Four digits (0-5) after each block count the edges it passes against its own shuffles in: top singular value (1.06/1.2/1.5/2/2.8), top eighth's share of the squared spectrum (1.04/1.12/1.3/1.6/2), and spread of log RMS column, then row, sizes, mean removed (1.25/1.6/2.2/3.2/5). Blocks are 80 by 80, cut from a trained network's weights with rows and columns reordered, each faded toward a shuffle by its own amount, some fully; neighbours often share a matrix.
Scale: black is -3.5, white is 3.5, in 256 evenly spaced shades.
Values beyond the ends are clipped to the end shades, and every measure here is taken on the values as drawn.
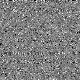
3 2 0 2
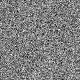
0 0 0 0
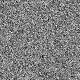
0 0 0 0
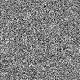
3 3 0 1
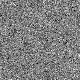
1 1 0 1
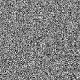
3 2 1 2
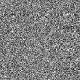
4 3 1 2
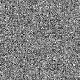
3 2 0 1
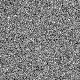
2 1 0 0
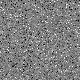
0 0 0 0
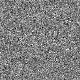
2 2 0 1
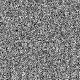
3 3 0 1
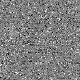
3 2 0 2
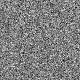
0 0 0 0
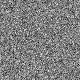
0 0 0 0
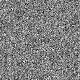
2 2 0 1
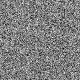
1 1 0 0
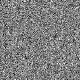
2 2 0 1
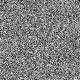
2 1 0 0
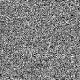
3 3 1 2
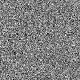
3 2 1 0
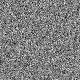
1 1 0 0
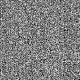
3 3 0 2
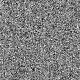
1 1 0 0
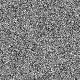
1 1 0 0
